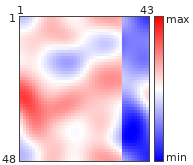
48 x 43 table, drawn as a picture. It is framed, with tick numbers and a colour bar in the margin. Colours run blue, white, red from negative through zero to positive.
No lone cell stands out from its neighbours. The ninth with the lowest average is the bottom right. The left part is higher, up to a seam about 80% of the way across. The ninth with the highest average is the middle left.
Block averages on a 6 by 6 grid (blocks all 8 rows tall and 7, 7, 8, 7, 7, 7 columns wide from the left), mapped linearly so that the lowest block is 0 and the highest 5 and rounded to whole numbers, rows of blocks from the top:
343331 / 332321 / 433442 / 544432 / 443320 / 343420
